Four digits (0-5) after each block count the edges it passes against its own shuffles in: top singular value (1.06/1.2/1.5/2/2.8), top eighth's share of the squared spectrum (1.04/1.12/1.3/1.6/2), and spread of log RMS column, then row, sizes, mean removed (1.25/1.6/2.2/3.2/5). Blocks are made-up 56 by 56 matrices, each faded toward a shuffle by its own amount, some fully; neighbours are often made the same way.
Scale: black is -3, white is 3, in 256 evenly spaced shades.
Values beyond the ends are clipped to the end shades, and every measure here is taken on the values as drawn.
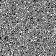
0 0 0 0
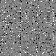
3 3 1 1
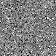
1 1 0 1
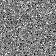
0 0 0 0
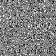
3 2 0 1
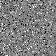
1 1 0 0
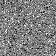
0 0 0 0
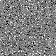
2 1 0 0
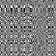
5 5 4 4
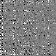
2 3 3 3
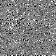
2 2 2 2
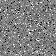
0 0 0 0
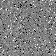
0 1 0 0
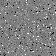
0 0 0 0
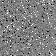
0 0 0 0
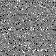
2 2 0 2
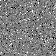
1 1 0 1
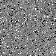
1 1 1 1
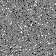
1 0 0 0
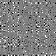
4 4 2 2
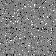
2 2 0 1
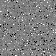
2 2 0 1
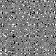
4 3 2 2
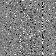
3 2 2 0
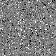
0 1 1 0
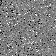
0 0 0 0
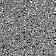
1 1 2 0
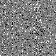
1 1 2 0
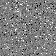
0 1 0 0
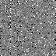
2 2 1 0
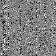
2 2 3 0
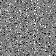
0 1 1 0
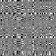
4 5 3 3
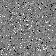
2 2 0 0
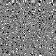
3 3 2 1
